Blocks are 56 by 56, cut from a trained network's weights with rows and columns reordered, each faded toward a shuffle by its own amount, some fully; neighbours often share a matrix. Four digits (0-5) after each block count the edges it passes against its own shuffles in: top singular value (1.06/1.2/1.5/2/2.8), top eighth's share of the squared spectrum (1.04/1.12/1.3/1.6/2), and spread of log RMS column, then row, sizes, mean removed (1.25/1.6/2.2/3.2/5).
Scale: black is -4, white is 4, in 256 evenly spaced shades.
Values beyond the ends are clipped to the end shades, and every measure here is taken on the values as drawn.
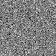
2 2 0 0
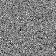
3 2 0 1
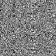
3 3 1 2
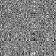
4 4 2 2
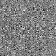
3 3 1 2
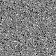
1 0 0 0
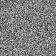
0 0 0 0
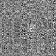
4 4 2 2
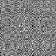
4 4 2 2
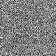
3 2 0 0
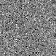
2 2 0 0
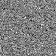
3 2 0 1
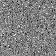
0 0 0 0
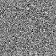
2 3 1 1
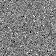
0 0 0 0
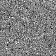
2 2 1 0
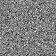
0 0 0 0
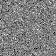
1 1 0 0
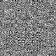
3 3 1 1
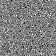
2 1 0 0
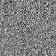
3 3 0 1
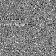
3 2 0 1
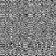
4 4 1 3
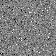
0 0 0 0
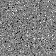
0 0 0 0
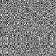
4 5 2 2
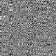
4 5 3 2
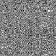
3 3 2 1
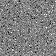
0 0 0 0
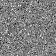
1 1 0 0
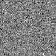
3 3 0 1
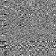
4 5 2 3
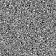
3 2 0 1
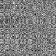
4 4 2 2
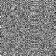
4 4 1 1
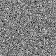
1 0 0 0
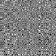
3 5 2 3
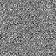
4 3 0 2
